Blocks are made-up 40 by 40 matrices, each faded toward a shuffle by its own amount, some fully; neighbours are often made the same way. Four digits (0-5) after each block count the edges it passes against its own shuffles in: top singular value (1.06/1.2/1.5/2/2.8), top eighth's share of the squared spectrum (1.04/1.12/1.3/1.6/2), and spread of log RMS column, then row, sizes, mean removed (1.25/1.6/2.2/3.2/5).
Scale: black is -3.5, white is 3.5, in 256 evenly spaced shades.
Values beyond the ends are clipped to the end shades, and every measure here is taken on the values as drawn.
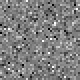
0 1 0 0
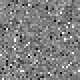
0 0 0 0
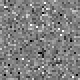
1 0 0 0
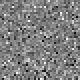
2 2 1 1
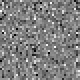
3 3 2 0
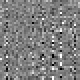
3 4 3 1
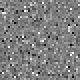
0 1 0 0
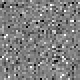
3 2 0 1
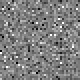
1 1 1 0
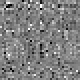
4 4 2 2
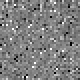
2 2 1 0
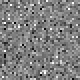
2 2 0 0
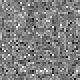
3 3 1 1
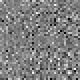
4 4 2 2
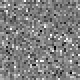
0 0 0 0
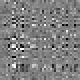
4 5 3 3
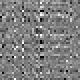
4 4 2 2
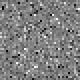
1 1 0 0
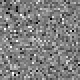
2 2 0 0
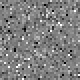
0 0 0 0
